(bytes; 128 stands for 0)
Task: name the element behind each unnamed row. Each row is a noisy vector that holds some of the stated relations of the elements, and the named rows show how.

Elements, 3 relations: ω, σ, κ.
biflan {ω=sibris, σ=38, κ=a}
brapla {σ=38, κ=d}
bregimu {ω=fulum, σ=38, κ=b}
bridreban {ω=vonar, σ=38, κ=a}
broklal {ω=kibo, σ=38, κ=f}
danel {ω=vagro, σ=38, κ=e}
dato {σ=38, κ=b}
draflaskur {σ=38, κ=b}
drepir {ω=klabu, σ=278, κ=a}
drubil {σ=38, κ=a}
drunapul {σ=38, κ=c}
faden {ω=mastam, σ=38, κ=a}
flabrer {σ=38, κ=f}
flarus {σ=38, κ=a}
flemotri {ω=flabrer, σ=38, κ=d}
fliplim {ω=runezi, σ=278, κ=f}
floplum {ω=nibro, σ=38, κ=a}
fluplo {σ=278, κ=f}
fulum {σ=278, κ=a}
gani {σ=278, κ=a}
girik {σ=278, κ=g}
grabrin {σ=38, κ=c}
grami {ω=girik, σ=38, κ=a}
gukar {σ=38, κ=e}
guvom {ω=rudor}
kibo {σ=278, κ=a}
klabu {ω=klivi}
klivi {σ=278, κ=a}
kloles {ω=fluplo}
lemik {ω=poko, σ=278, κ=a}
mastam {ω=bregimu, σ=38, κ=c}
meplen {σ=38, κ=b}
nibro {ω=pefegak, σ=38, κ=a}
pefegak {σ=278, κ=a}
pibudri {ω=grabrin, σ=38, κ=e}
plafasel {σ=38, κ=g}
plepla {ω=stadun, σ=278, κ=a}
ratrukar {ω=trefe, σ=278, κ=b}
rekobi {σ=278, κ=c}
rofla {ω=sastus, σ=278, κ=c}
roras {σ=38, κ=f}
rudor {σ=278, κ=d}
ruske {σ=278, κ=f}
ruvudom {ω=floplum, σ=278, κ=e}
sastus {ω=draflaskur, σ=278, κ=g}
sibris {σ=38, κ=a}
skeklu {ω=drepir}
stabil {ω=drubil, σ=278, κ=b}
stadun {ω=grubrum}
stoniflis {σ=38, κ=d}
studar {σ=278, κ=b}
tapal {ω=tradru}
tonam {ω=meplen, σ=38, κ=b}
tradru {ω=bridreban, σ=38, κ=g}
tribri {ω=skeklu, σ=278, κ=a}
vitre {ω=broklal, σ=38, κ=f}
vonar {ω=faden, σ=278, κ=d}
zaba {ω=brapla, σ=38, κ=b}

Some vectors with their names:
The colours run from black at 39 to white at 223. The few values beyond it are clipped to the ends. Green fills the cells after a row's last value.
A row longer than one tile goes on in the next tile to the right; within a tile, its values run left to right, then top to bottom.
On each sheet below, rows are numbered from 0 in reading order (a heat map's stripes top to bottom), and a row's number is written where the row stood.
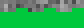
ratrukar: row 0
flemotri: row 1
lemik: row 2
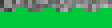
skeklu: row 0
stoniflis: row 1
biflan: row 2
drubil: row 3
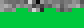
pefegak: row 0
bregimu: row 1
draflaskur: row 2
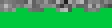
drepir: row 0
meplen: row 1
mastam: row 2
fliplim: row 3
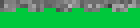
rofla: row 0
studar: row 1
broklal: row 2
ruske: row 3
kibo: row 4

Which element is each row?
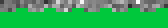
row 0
ruvudom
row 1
klivi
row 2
bridreban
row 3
floplum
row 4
tapal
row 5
fluplo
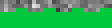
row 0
plepla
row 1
tribri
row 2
vitre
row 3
rekobi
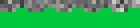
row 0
klabu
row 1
dato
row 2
girik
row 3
stadun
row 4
faden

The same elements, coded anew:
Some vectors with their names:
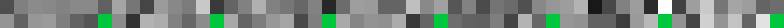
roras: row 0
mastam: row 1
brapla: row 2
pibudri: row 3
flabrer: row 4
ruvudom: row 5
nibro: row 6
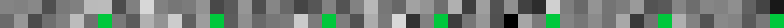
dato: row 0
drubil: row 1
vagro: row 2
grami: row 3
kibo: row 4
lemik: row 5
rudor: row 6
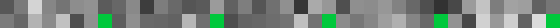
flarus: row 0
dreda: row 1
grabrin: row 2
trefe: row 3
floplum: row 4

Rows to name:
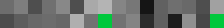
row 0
drunapul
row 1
fliplim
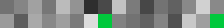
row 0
pefegak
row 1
bregimu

